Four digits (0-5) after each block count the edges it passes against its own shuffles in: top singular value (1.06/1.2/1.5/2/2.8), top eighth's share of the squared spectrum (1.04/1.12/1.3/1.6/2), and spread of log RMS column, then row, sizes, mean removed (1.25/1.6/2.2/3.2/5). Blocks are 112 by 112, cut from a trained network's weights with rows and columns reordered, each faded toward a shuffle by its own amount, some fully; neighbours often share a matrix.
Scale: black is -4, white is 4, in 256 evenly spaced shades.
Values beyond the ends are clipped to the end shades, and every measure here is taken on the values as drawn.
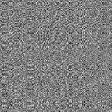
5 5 3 3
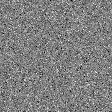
0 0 0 0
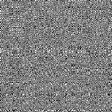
4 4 3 3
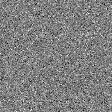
1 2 0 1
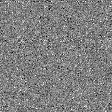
2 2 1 2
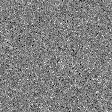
0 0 0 0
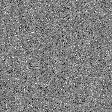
0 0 0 0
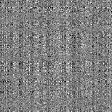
4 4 1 3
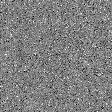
0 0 0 0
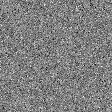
0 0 0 0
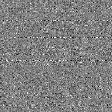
3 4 1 3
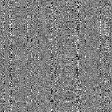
4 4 4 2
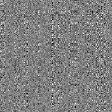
4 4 4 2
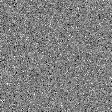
2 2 2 0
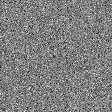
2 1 0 0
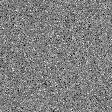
1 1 0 0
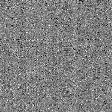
2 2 0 2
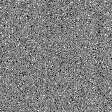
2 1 0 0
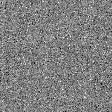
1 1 0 0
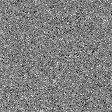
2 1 0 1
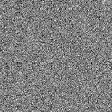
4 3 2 1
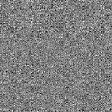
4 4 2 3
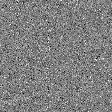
2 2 1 0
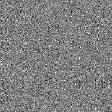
3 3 3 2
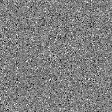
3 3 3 0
